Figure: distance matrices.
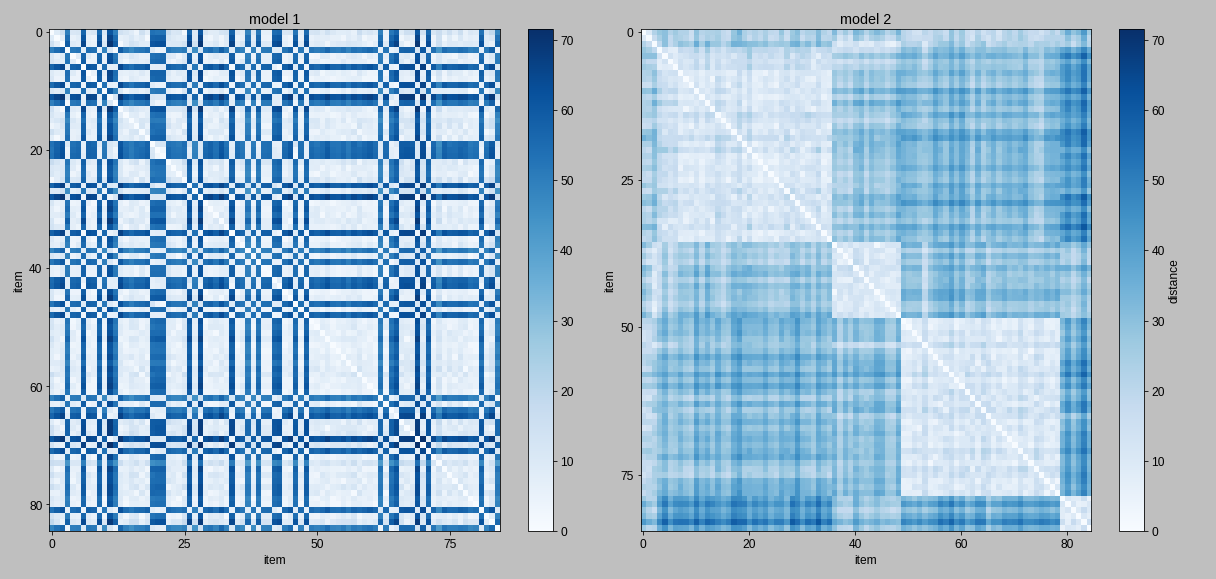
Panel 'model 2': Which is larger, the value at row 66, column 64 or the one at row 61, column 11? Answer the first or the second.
the second
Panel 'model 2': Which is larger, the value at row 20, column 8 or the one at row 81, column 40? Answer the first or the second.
the second
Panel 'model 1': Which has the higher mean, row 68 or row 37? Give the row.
37
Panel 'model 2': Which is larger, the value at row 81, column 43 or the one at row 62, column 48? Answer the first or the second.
the second
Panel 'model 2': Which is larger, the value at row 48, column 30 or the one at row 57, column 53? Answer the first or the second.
the first
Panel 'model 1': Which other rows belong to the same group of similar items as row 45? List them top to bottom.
0, 1, 2, 4, 5, 7, 8, 10, 13, 14, 15, 16, 17, 18, 22, 23, 24, 25, 27, 29, 30, 31, 32, 33, 35, 36, 38, 40, 41, 44, 47, 49, 50, 51, 52, 53, 54, 55, 56, 57, 58, 59, 60, 61, 63, 66, 67, 68, 70, 72, 73, 74, 75, 76, 77, 78, 79, 80, 82, 83
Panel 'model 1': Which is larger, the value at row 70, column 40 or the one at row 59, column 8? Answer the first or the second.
the first
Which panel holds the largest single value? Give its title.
model 1
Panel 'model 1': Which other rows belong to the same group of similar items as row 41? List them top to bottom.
0, 1, 2, 4, 5, 7, 8, 10, 13, 14, 15, 16, 17, 18, 22, 23, 24, 25, 27, 29, 30, 31, 32, 33, 35, 36, 38, 40, 44, 45, 47, 49, 50, 51, 52, 53, 54, 55, 56, 57, 58, 59, 60, 61, 63, 66, 67, 68, 70, 72, 73, 74, 75, 76, 77, 78, 79, 80, 82, 83
